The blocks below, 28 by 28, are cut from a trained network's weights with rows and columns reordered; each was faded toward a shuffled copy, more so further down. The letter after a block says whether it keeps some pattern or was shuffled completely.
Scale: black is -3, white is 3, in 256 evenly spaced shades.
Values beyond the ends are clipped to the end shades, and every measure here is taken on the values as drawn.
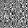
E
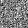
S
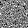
S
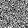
S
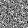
S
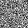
S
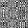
E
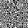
E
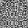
E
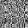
E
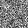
S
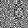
E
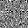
E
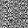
E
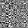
E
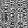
E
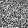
S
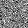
S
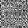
E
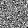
S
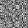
E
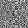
E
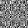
E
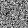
S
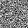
S
